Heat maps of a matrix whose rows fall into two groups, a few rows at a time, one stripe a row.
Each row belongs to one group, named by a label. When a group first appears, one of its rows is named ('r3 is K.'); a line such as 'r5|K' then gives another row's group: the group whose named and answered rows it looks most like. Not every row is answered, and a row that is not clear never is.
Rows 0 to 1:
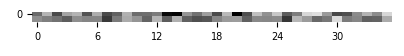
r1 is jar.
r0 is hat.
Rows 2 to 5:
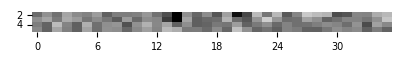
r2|hat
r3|hat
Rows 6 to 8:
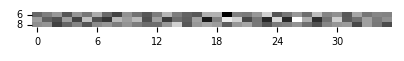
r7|jar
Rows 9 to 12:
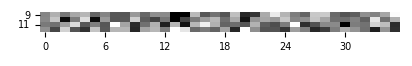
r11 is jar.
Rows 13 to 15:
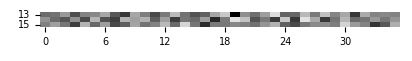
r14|jar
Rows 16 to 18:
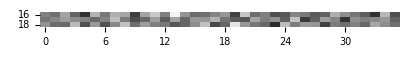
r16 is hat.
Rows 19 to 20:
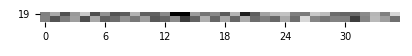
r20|jar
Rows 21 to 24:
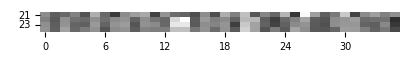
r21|jar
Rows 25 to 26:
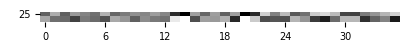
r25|hat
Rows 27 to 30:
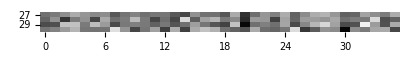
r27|hat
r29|hat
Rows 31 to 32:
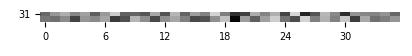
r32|jar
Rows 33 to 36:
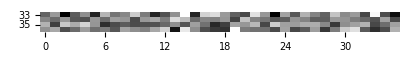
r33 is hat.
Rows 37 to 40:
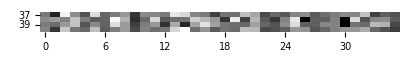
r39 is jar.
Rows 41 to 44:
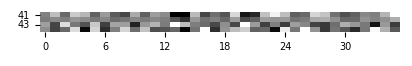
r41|hat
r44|jar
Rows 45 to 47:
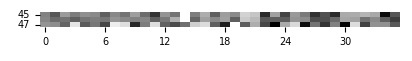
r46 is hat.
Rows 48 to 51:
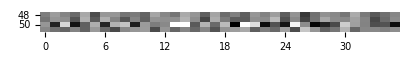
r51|jar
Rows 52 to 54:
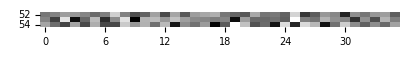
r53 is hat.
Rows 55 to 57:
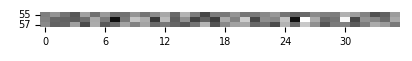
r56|jar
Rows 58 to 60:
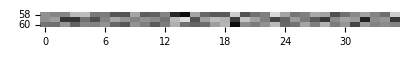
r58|hat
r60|jar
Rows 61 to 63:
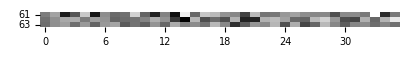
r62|hat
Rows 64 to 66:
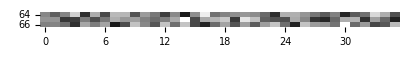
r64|jar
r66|jar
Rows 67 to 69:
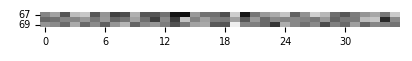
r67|hat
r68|hat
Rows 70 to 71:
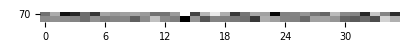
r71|hat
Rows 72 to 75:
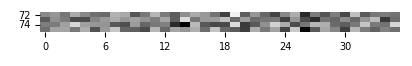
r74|hat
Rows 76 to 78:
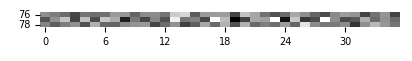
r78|jar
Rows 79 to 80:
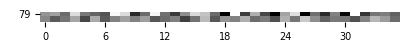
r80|jar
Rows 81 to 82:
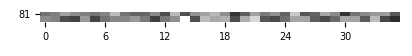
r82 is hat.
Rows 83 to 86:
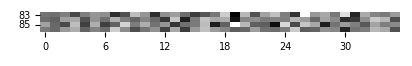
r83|jar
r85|jar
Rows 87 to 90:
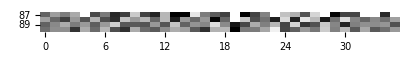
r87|hat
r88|jar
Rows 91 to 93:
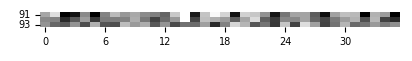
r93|jar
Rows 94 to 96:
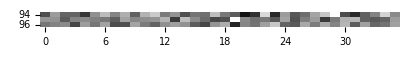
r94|hat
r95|jar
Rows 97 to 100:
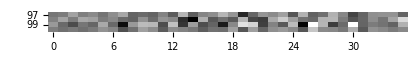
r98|hat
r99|jar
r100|jar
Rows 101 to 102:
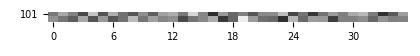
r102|jar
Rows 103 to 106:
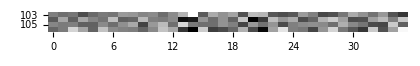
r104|hat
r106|hat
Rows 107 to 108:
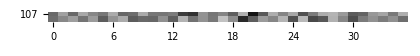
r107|hat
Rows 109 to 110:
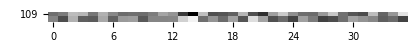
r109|hat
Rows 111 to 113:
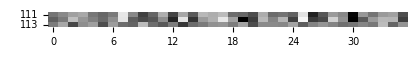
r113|hat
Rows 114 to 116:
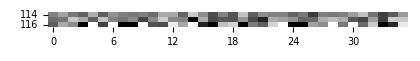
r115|hat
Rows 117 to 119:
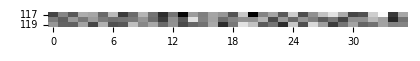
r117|hat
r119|jar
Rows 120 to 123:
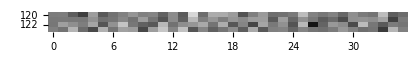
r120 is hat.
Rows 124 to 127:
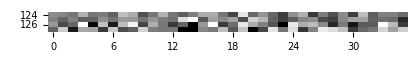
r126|jar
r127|hat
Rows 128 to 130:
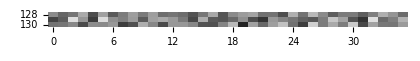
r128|jar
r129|hat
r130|jar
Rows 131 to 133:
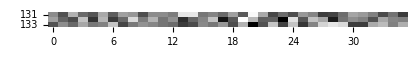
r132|jar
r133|hat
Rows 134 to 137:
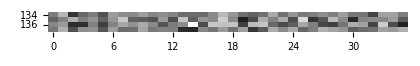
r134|hat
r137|hat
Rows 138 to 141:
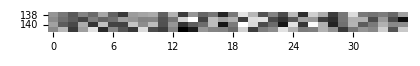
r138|jar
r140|jar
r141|hat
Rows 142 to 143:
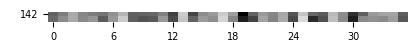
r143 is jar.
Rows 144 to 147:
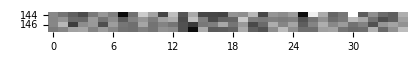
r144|jar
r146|hat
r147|hat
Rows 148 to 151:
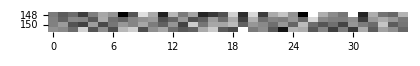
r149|jar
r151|jar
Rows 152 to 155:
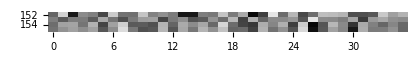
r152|hat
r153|jar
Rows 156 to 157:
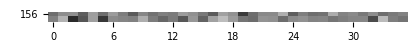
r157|hat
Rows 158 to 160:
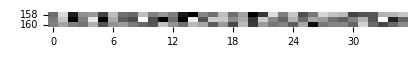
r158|hat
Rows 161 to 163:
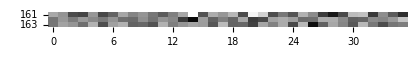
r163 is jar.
